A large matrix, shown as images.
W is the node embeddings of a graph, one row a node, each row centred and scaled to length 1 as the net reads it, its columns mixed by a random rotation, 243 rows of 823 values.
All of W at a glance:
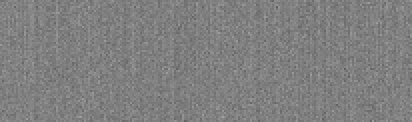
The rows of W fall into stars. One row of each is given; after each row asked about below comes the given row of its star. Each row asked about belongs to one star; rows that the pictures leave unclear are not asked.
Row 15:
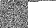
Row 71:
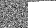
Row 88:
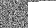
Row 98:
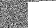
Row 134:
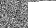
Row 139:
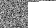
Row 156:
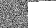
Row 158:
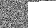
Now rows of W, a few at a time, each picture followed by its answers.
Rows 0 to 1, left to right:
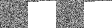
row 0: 88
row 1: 71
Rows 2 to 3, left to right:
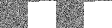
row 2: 156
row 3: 71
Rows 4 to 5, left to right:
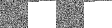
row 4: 134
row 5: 139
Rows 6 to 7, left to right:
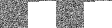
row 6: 98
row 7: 158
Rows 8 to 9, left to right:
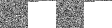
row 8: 139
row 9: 71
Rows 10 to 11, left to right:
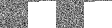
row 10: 158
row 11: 156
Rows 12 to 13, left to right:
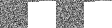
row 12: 98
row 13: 98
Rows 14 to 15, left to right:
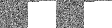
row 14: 98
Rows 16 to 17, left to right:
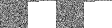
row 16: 88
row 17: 134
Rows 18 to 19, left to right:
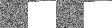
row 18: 158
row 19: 15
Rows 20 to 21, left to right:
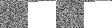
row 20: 71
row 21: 15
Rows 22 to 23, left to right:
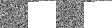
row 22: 158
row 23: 88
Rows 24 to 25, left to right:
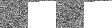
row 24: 156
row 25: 71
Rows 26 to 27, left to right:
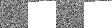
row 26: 134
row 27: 139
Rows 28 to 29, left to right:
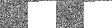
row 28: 15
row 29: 71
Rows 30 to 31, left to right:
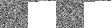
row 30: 156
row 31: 158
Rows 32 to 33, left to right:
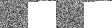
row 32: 156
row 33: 98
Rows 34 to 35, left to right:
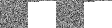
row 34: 98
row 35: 88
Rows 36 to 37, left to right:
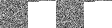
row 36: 158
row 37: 15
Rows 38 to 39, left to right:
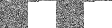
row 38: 134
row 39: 156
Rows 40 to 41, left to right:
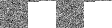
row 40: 158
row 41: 158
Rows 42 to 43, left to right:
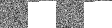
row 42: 98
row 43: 156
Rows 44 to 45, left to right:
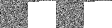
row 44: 98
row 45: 98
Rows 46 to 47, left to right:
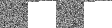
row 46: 156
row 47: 88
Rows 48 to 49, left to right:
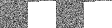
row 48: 98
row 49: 98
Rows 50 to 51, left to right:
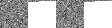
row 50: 98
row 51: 71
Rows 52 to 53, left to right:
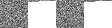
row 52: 139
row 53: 158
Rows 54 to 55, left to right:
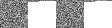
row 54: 156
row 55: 139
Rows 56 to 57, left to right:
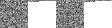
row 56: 134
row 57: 139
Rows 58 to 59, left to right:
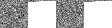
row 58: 71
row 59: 71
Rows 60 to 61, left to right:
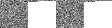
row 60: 15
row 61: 98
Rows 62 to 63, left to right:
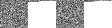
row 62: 88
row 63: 158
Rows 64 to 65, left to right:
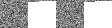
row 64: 139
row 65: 88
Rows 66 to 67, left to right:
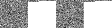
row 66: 88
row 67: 15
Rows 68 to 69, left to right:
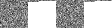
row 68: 88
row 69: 158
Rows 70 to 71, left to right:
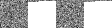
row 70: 71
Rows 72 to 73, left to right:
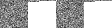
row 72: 134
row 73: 15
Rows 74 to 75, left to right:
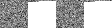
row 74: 139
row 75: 15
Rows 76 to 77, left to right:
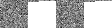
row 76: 156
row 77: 134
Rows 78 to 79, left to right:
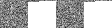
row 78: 88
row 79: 15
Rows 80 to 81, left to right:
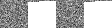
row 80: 134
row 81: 139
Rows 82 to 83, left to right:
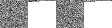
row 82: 158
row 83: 134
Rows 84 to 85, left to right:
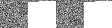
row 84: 156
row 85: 98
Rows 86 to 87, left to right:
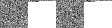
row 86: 88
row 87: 88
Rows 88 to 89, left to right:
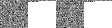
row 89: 15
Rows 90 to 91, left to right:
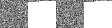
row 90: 134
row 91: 98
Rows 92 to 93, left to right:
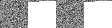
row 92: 88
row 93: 98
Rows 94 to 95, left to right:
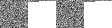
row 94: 134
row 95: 139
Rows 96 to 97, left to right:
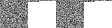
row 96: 134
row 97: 98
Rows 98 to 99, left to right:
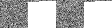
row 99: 88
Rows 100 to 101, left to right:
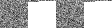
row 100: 88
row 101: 139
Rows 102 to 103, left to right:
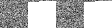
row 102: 156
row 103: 71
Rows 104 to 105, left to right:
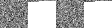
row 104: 71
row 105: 15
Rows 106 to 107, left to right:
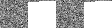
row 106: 158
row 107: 15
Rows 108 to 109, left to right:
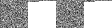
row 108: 134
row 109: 88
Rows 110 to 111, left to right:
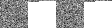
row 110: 134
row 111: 98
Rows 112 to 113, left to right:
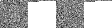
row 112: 15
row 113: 134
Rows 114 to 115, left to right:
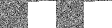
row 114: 156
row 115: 71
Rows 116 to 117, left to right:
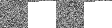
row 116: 15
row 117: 139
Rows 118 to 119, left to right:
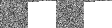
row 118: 98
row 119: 71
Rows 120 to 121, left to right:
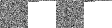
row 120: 15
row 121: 71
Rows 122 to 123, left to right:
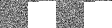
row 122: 88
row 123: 156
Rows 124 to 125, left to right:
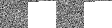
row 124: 156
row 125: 139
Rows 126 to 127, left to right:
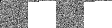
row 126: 134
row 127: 156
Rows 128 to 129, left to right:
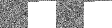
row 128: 15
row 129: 71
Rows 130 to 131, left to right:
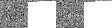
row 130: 71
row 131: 139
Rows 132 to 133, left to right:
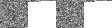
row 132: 88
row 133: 88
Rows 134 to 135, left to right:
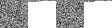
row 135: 156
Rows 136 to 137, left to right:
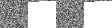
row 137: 88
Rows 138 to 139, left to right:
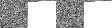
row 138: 15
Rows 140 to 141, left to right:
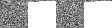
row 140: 134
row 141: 98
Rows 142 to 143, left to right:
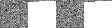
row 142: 15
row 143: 134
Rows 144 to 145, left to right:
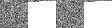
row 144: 134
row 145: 88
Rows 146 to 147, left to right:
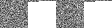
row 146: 88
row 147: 158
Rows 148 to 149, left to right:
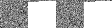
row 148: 88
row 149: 98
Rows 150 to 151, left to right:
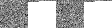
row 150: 88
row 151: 156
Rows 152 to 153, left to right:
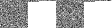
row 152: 98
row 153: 158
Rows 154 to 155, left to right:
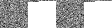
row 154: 88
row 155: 158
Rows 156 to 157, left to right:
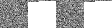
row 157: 134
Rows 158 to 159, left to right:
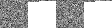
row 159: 156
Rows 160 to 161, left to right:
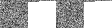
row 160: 156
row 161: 71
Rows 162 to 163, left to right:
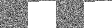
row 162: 88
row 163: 98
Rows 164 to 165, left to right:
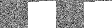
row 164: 98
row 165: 134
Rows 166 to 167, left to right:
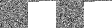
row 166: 98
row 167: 71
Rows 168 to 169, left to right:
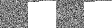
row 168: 134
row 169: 158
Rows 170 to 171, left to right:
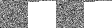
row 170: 139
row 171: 134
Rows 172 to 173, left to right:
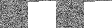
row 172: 134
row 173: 71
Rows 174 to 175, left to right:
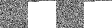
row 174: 158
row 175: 71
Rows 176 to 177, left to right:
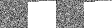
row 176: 71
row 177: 134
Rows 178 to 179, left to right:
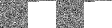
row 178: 71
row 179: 15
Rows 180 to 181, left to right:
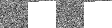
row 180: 134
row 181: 71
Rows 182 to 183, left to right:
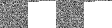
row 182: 139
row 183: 139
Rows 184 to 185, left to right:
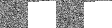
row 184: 71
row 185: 15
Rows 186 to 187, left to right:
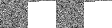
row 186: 139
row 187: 134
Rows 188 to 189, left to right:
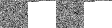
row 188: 158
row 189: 156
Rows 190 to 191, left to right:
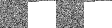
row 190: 15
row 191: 134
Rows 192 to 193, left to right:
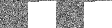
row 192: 134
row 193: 71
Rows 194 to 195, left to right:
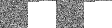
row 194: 98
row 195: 134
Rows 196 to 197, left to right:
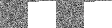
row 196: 71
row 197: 139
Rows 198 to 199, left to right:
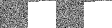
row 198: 156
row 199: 15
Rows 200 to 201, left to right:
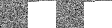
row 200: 71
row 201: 88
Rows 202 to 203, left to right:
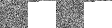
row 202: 15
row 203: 156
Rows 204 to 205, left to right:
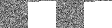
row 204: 134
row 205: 156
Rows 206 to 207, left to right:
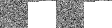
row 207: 134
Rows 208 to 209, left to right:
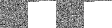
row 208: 158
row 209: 139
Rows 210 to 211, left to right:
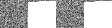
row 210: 71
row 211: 88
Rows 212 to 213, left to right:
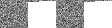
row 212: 139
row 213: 158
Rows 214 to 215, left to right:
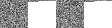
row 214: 88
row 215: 15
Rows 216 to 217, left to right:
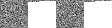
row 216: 98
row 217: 139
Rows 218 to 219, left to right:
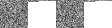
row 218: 98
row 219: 134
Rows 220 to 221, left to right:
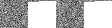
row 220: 71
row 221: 71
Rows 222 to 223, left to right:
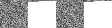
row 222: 71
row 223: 156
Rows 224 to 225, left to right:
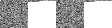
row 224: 15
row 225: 139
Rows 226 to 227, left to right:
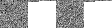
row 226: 134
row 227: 71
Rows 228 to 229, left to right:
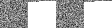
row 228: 98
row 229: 156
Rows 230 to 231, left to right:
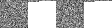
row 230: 134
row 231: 156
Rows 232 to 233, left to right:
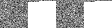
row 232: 139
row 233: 156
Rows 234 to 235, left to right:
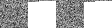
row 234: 134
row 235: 98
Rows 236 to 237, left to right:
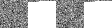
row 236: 139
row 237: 156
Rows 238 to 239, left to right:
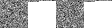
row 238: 139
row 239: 134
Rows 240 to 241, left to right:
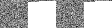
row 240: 71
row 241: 156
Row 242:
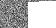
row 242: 88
